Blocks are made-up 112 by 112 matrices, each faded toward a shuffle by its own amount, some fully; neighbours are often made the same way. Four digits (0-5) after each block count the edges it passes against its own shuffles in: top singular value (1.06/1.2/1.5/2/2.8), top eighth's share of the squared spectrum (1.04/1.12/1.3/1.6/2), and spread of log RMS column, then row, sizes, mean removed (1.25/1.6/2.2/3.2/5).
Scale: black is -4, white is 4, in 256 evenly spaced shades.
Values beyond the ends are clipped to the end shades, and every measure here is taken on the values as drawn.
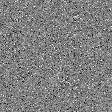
3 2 1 0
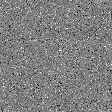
1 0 0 0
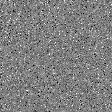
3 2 1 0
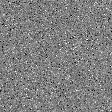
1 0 0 0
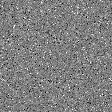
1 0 0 0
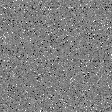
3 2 0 1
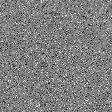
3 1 0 0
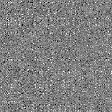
4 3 2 2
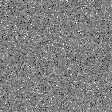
1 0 0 0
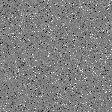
0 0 0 0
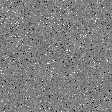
0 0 0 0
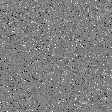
1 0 0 0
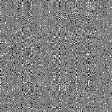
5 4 3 2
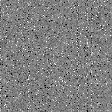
3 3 2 0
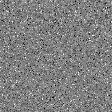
3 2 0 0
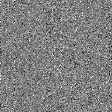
1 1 3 0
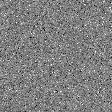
0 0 1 0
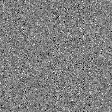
1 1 2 0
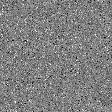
0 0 1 0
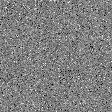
0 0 0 0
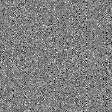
2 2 3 0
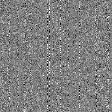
2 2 4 0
